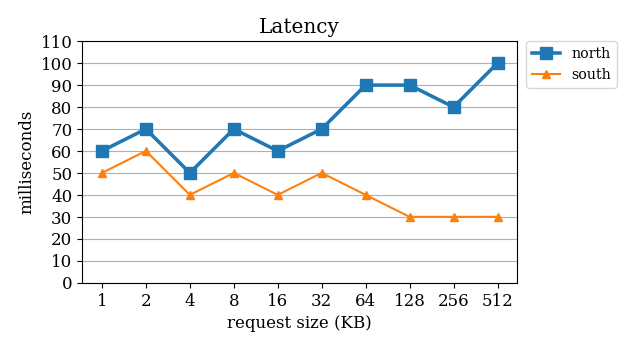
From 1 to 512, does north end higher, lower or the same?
higher
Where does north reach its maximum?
512
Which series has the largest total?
north
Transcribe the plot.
Title: Latency
x-axis: request size (KB), ticks 1 2 4 8 16 32 64 128 256 512
y-axis: milliseconds, ticks 0 10 20 30 40 50 60 70 80 90 100 110
Legend: north, south
Values:
north: 60 70 50 70 60 70 90 90 80 100
south: 50 60 40 50 40 50 40 30 30 30
